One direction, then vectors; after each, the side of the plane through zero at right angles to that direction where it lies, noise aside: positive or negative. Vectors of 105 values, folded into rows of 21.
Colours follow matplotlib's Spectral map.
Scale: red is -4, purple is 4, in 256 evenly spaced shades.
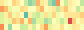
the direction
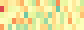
positive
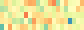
negative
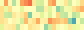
negative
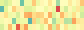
negative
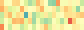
positive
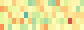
positive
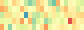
positive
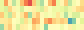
negative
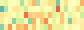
negative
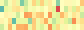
negative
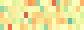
negative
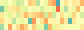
negative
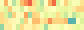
negative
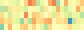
negative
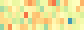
negative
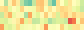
positive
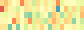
positive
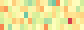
positive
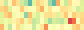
positive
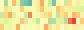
positive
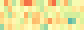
negative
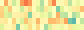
negative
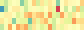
negative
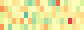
positive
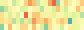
negative
